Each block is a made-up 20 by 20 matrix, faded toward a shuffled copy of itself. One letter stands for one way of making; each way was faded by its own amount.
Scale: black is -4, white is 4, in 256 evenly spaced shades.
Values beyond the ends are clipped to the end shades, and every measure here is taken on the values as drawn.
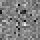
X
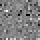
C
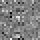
X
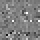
C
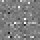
C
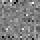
C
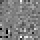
C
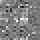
X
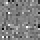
C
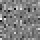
X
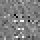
C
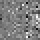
X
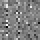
X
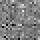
X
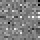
C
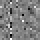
X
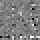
C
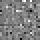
C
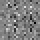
X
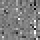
X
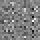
X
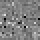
C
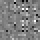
X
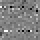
C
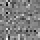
X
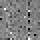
X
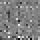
C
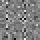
X
